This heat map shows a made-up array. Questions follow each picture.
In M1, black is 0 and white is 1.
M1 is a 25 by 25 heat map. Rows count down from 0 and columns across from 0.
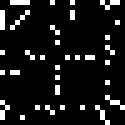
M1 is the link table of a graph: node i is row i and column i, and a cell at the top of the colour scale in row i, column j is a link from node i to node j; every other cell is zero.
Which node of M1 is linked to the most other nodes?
node 0
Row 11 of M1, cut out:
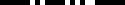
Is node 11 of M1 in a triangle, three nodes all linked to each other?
no
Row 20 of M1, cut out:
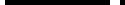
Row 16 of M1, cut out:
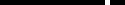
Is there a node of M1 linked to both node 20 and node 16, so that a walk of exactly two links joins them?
no
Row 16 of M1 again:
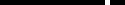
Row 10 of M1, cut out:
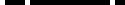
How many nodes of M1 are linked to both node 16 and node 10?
0
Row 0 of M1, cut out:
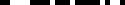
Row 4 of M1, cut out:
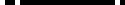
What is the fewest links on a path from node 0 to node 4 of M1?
1
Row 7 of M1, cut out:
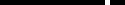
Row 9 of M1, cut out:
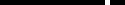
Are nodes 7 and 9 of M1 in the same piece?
yes
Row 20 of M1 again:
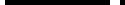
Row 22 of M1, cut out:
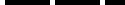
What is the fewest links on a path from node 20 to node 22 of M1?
1
